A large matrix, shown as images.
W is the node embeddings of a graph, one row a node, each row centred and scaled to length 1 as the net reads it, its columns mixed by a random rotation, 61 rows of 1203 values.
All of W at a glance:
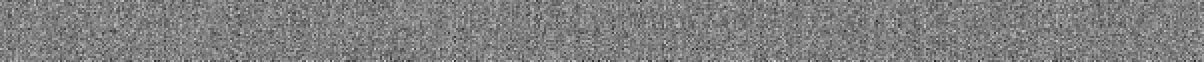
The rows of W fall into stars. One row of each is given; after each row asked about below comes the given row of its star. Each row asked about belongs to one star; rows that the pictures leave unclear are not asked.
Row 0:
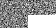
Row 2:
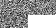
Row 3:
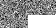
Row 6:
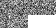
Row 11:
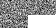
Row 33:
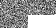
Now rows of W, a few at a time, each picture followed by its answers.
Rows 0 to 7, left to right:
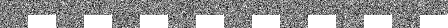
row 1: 0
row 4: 0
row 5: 3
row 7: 11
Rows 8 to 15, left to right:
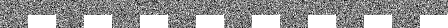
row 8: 3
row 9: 11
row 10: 2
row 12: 11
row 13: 2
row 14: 0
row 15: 11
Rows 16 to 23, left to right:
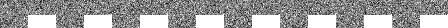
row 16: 33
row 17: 0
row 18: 6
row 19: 11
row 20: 6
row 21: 11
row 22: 11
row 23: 0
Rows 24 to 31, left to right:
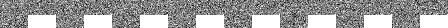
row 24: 3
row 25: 3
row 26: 2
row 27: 3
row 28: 0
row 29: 33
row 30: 33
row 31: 2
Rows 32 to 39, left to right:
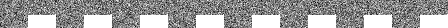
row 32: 33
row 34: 33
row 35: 3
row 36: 6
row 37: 11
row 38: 2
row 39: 33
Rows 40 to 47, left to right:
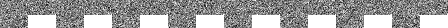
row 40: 11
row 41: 3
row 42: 6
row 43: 0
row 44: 2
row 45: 0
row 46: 33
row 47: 11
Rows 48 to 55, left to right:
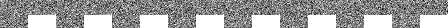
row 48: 3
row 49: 0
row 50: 2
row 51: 6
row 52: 6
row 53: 2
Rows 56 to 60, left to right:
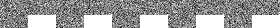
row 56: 2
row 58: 2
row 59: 33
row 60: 6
